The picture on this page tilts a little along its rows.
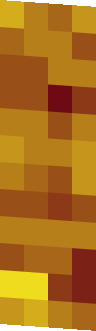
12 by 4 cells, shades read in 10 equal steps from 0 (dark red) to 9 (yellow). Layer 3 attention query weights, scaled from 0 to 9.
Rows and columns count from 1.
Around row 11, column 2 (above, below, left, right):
4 7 9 2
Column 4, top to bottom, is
6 3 5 2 5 6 6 3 5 1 1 4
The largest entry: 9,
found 2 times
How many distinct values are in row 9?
1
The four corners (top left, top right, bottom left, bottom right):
7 6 6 4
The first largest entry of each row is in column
1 2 3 1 1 1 4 1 1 2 1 2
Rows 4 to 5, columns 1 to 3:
3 3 0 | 5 5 3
